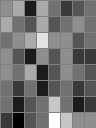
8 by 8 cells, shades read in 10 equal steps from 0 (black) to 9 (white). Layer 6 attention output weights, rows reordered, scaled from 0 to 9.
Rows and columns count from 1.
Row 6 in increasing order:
1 2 2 3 3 4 4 4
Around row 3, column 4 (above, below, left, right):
6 5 6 5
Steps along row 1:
up down up down down up up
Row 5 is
5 4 6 1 3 5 4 3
